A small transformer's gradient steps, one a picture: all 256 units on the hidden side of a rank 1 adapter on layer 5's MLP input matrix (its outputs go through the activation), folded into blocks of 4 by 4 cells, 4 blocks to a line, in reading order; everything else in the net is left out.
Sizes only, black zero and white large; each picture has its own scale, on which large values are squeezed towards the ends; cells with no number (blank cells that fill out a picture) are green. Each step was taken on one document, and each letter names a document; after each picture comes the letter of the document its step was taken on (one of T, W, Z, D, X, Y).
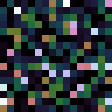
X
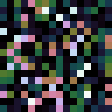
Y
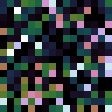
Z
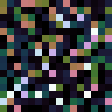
Z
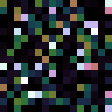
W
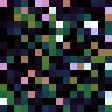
X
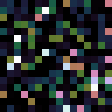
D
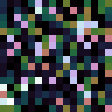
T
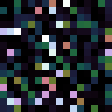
Z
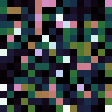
T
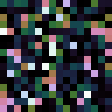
Y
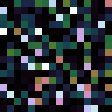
Y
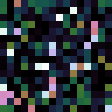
T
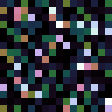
X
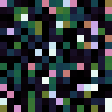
W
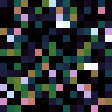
Z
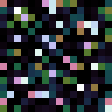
W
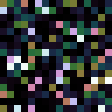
D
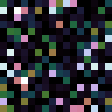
W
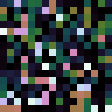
Y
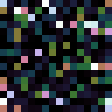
X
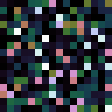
T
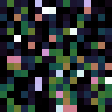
D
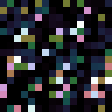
D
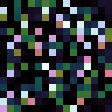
Y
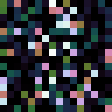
T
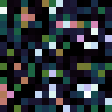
X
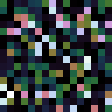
T
